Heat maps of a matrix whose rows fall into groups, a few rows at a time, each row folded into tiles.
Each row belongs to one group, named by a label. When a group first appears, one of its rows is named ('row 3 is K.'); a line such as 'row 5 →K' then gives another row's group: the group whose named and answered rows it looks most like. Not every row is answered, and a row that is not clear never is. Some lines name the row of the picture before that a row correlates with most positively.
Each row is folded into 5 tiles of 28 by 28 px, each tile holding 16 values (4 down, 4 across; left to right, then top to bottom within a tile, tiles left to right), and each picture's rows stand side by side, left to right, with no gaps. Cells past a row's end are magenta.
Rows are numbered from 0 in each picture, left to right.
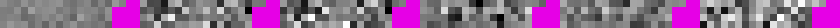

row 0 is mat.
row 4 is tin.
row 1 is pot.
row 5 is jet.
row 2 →pot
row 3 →tin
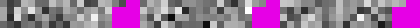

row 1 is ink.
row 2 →jet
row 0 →ink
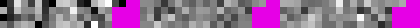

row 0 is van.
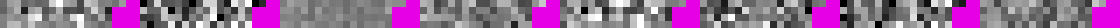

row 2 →ink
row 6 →van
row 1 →van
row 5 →pot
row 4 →jet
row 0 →jet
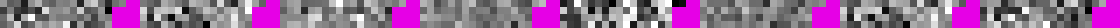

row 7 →pot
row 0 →pot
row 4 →van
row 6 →ink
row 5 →tin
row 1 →ink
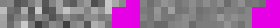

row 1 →ink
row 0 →ink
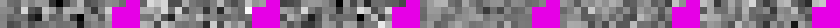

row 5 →mat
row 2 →tin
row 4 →mat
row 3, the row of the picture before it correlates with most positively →1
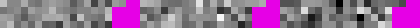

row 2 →tin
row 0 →mat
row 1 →jet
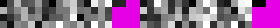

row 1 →van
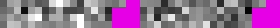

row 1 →pot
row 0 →jet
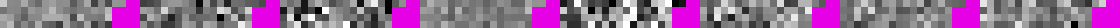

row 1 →tin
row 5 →ink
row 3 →ink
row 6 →ink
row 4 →van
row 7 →mat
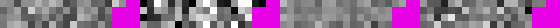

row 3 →pot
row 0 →mat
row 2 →mat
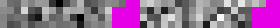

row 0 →tin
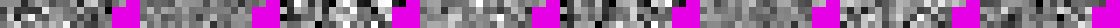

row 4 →van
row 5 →mat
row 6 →jet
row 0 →pot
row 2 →van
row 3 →jet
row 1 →tin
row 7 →tin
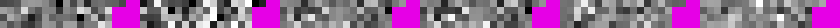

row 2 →pot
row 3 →pot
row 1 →van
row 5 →jet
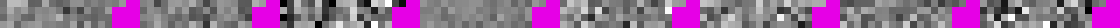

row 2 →van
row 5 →jet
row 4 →ink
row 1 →mat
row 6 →tin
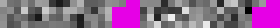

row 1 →pot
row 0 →tin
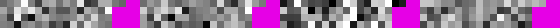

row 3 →jet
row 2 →van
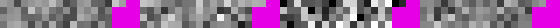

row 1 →jet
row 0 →mat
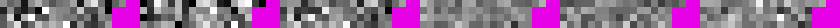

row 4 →tin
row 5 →jet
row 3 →mat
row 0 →pot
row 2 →pot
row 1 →van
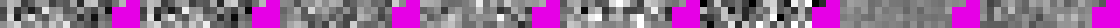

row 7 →ink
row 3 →jet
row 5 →van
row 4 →jet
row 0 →pot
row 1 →pot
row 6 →ink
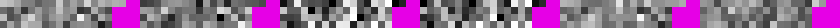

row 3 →van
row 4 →jet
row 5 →mat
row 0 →jet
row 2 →van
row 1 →tin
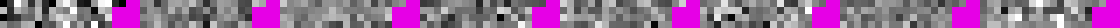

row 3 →tin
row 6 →tin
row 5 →ink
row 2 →mat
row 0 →van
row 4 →mat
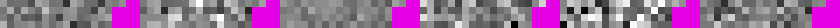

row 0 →tin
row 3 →mat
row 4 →jet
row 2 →mat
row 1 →jet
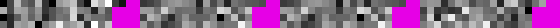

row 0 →van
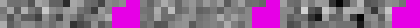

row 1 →ink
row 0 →tin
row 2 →tin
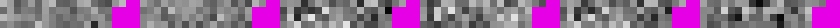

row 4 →pot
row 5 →tin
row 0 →mat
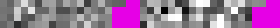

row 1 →jet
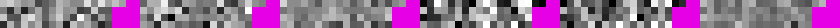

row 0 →jet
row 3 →van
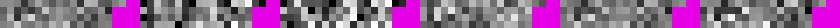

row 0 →pot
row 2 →van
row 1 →van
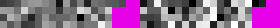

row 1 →van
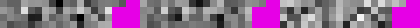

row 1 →tin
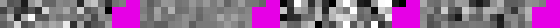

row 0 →pot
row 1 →ink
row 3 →tin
